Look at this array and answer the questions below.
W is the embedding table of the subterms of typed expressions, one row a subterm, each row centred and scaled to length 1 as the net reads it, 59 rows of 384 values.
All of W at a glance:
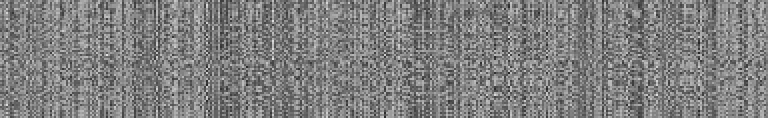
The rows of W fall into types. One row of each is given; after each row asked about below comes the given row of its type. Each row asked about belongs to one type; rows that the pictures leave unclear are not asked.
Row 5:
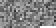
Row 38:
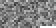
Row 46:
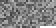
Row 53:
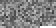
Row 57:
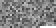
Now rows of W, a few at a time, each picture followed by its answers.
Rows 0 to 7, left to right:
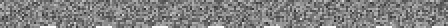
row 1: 57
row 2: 53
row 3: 53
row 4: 38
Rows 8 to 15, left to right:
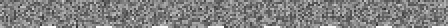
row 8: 53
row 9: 53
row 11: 53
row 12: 38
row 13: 53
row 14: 53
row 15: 46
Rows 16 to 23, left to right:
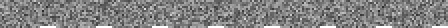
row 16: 38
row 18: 5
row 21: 57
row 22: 38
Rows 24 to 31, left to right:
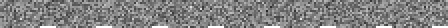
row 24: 5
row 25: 46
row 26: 57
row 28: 38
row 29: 5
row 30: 57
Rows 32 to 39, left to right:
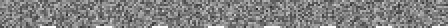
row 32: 38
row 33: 38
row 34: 5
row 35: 46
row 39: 5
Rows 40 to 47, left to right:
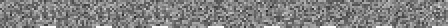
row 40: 38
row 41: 46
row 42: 38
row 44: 38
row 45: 53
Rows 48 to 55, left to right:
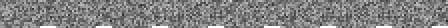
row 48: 53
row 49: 57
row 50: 46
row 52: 5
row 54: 53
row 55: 57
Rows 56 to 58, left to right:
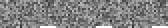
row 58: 53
